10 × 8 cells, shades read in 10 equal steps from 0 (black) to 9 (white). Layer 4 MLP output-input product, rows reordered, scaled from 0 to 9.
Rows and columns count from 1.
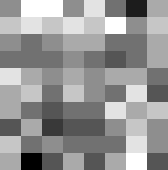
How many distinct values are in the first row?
6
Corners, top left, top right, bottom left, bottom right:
5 6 6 3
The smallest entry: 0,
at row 10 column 2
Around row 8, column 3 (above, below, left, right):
3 5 6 3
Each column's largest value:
8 9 9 8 8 9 9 7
